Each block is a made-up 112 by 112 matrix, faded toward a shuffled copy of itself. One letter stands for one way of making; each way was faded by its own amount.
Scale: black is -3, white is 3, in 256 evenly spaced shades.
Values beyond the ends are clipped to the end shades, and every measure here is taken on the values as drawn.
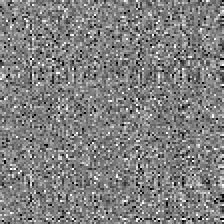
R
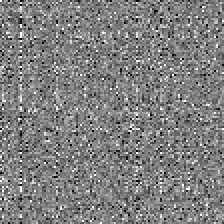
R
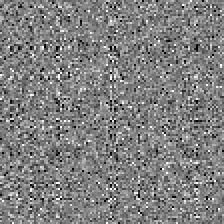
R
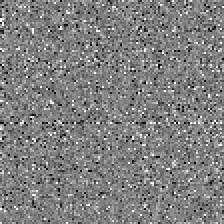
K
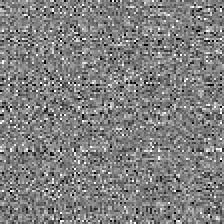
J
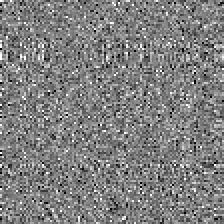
R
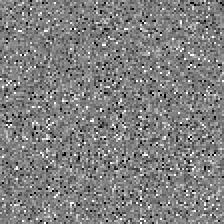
K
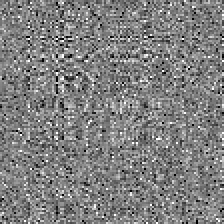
R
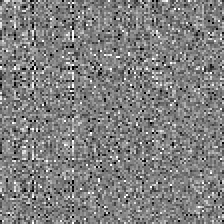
R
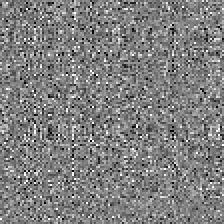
J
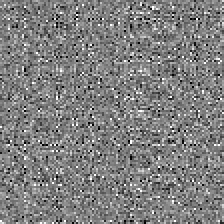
J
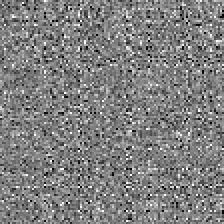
J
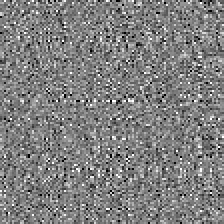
J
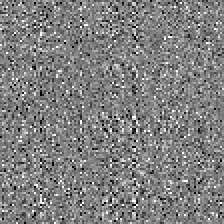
R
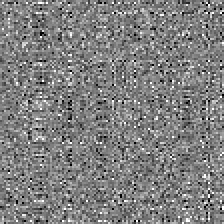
J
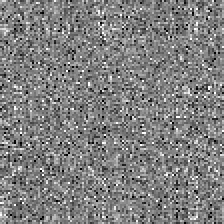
R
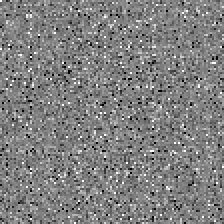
K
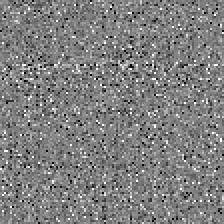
K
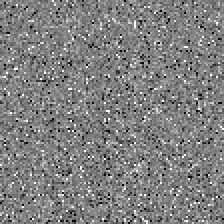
K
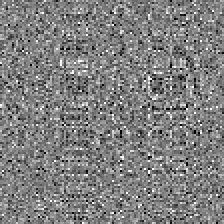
J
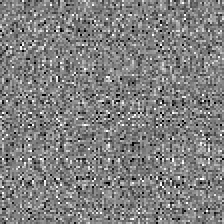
J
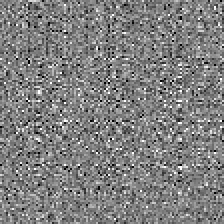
J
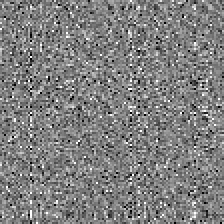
R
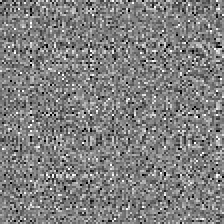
R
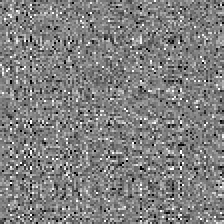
R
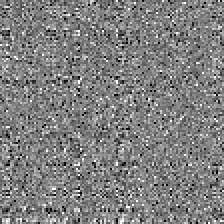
R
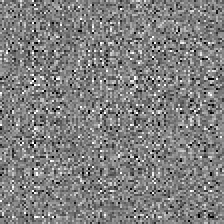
J
